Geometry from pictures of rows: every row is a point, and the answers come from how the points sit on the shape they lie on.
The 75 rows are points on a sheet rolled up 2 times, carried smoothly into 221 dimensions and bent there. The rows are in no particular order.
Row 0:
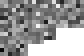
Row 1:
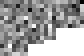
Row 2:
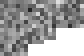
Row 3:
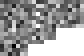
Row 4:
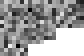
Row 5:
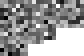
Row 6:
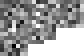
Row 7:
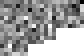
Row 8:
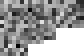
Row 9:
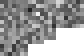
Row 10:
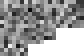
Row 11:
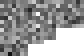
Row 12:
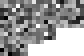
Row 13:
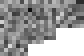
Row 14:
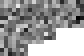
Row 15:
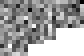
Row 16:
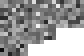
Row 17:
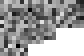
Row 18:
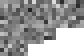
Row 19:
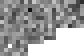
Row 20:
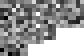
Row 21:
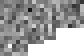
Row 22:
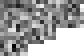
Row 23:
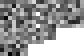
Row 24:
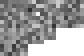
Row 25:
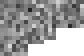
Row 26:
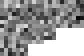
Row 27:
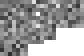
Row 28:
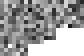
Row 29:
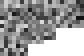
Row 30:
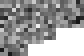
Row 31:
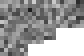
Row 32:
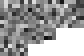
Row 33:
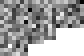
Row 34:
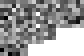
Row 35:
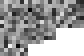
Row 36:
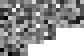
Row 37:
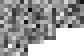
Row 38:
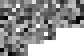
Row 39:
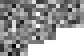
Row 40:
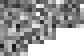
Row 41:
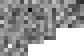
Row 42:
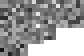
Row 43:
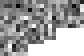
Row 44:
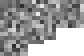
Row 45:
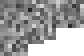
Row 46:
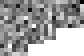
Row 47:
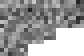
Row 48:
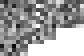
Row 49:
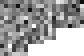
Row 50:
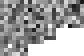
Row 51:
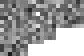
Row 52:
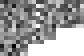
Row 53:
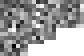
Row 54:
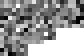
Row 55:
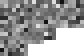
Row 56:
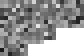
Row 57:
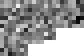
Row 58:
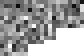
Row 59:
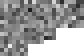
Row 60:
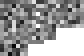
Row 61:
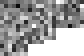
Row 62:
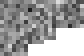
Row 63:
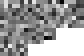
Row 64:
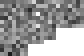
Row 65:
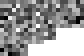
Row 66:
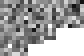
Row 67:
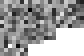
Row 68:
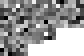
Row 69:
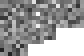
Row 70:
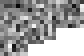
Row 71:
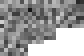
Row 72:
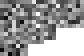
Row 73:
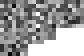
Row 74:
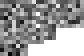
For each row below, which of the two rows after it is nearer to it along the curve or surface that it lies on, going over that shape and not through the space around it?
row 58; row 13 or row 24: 24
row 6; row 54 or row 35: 54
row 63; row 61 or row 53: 61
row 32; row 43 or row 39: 43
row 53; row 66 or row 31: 66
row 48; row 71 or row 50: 50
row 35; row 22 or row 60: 22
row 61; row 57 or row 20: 20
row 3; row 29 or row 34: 34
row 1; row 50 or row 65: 50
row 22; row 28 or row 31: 28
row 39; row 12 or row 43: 12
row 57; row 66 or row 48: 66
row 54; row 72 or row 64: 72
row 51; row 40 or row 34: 40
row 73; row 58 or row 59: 58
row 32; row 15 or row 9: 15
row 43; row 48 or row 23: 48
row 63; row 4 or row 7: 4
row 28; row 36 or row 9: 9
